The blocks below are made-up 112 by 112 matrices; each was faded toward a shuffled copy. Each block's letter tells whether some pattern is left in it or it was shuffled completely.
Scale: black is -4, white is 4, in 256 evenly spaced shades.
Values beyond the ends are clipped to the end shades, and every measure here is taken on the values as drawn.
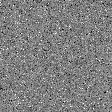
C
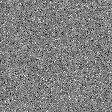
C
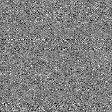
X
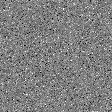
C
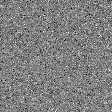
C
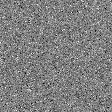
C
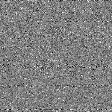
X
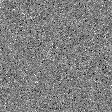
C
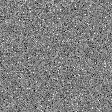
C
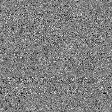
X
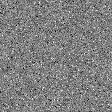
C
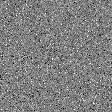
C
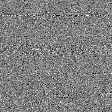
X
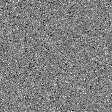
C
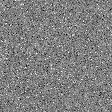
C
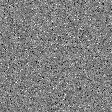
C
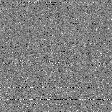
X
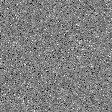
C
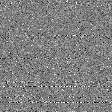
X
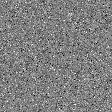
C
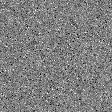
C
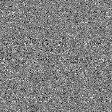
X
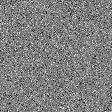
C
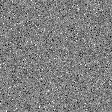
C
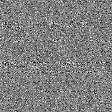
X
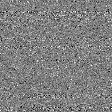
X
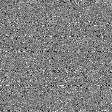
X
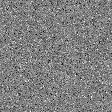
C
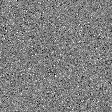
C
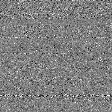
X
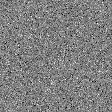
C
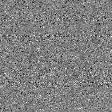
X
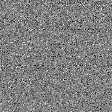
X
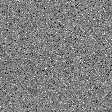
C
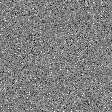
C
